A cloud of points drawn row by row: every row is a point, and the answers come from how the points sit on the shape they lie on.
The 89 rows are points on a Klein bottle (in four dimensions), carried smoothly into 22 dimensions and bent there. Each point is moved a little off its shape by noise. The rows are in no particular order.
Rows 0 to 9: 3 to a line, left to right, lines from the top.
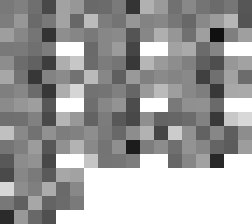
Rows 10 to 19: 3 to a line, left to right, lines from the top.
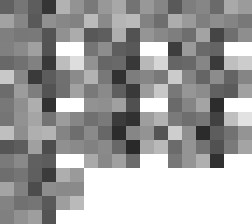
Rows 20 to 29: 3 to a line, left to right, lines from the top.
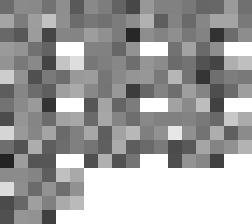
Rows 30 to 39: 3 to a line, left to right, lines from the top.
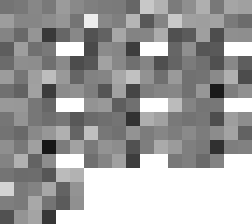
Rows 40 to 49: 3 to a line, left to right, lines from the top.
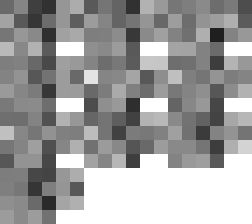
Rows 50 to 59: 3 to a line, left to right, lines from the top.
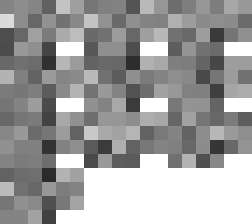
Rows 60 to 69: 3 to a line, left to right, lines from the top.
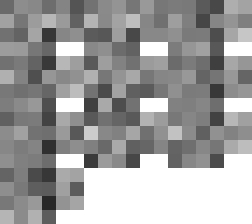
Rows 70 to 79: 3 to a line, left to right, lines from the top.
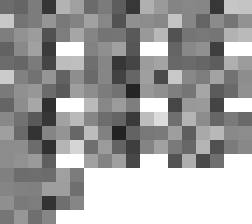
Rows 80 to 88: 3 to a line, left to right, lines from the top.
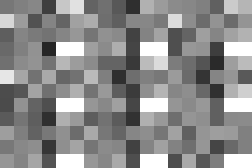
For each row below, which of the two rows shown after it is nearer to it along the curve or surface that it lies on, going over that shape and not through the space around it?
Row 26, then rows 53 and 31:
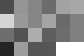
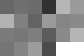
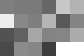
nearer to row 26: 31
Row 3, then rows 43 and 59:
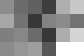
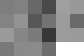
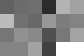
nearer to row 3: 43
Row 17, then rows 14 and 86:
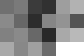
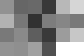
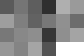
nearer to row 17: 14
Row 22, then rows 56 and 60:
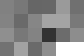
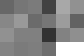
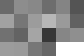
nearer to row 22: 56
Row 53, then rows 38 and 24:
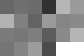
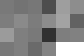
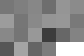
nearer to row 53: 38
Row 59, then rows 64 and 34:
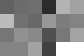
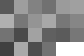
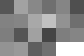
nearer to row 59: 64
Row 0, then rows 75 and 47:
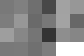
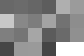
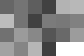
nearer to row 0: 47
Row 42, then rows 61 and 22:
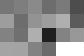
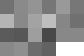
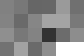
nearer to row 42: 61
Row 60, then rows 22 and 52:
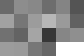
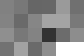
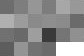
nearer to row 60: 52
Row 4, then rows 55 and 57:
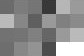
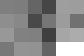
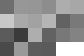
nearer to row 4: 55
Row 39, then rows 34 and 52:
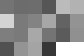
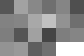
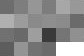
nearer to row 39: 52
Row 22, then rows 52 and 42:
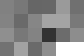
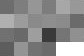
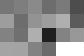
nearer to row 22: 52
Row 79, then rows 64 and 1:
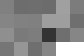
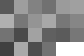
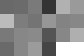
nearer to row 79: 64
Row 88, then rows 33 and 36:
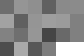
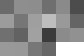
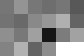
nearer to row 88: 36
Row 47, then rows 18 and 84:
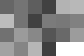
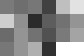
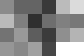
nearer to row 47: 18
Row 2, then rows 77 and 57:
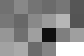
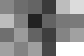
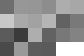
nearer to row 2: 57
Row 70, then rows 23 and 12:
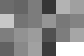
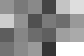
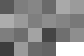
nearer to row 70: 12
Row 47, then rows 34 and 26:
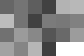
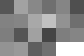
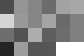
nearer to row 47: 26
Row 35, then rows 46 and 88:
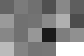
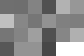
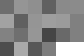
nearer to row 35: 88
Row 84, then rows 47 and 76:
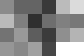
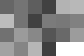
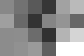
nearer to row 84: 76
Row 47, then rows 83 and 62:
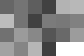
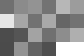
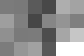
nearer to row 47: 62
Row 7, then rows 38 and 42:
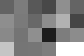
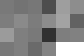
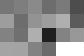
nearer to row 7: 42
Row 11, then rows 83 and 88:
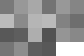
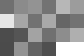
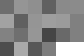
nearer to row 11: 83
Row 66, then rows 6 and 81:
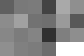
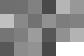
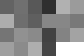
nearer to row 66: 81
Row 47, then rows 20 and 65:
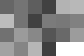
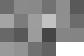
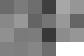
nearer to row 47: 65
